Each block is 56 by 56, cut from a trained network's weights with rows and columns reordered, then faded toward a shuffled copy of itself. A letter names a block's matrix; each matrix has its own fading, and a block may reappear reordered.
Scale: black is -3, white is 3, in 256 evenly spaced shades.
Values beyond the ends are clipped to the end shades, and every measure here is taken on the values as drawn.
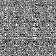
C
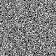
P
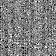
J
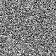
P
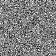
P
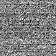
C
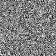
P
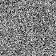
P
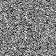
P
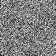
P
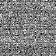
C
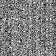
J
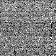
C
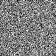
P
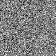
P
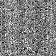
J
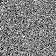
P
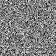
P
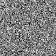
P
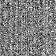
J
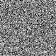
P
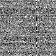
C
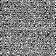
C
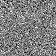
P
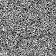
P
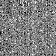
J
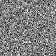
P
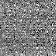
C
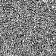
P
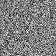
P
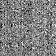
J
